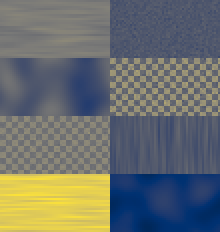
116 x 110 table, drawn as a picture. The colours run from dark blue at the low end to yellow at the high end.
The table splits into 4 rows of 2 panels. Panel 1,1: middling, streaked across, faint in contrast. Panel 1,2: low, fine-grained, faint in contrast. Panel 2,1: low, smooth. Panel 2,2: middling, checkered, strong in contrast. Panel 3,1: middling, checkered. Panel 3,2: low, streaked downward, faint in contrast. Panel 4,1: very high, streaked across, faint in contrast. Panel 4,2: very low, smooth, faint in contrast.
